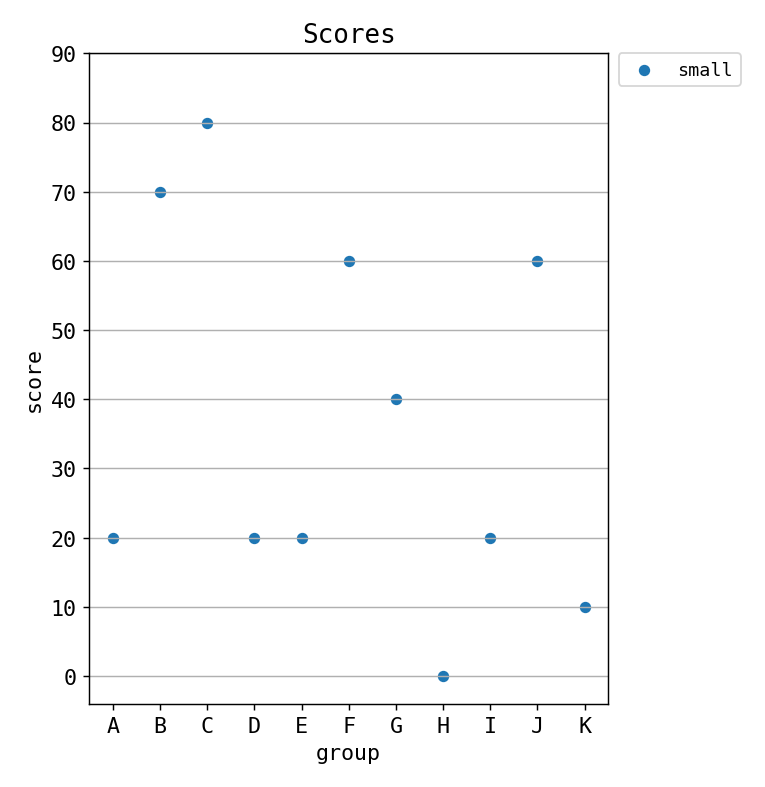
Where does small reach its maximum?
C
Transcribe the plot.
Title: Scores
x-axis: group, ticks A B C D E F G H I J K
y-axis: score, ticks 0 10 20 30 40 50 60 70 80 90
Legend: small
Values:
small: 20 70 80 20 20 60 40 0 20 60 10
